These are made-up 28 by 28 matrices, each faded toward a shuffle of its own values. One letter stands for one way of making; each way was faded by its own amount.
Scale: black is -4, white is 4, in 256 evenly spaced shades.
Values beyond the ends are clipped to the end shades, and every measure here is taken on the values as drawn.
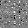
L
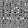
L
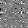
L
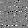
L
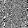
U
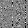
U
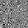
L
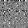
L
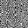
U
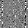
U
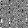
U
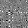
L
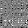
L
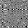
L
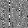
U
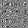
L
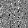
U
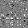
L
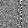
U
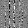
U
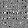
L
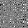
L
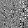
U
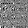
L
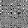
L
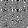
L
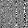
U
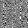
U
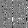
L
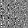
U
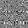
L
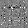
L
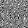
U
